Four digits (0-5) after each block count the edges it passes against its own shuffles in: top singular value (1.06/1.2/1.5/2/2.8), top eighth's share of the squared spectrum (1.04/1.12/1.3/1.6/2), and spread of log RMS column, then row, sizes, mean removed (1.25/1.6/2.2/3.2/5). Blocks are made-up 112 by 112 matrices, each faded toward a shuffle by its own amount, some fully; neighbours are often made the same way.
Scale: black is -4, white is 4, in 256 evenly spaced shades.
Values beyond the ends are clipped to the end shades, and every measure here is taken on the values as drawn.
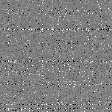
4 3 2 3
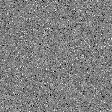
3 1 0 0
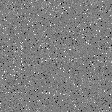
2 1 0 0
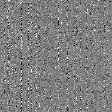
2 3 4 0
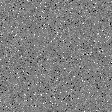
0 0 0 0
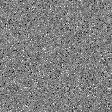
3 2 0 0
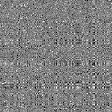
5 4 3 3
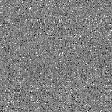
4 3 1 1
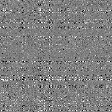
4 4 3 4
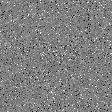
2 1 0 1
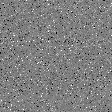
1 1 0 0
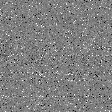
2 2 0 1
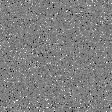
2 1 0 0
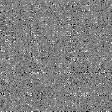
3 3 2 3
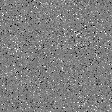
2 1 1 1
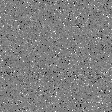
1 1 0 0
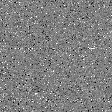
2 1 0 1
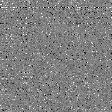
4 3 1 2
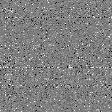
3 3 2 2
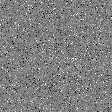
0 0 0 0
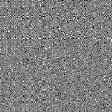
4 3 2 2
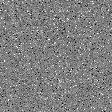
2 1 0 0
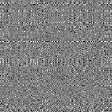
5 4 3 3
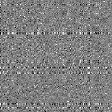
5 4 3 3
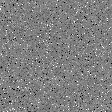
0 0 0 0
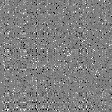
5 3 2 2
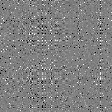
5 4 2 2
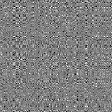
5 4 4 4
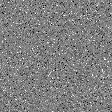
2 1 0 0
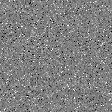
3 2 0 0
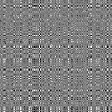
5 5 4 4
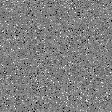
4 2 1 1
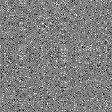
4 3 1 1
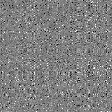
4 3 2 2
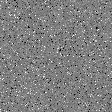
0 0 0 0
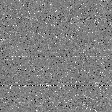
3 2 0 2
